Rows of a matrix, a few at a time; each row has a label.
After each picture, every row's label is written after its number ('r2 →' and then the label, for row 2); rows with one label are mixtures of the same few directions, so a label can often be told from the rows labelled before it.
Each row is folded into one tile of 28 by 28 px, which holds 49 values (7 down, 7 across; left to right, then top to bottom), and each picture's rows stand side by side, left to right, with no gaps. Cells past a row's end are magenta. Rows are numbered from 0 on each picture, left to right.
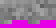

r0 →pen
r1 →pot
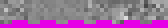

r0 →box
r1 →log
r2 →box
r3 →log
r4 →pen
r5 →log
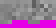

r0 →pen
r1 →log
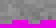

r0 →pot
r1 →pen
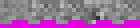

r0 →log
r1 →log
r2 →log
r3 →pen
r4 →log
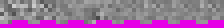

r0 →pot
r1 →log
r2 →pot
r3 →pen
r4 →box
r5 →log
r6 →log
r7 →log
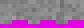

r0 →pen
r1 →box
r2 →log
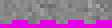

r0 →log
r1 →pot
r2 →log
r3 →log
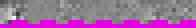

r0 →pen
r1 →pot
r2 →log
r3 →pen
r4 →log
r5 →pen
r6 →box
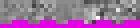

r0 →log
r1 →log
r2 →pen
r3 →pen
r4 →box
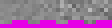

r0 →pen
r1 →log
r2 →log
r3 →box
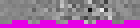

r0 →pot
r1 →box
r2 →log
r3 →box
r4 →pot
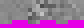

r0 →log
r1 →pot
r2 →log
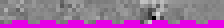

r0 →box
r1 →log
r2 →log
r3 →pen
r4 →pot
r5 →pen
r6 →pen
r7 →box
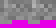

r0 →log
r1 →log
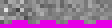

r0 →box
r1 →pot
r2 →log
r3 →log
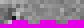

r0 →pen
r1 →pot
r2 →box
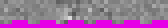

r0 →box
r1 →pot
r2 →pen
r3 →box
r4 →box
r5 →pot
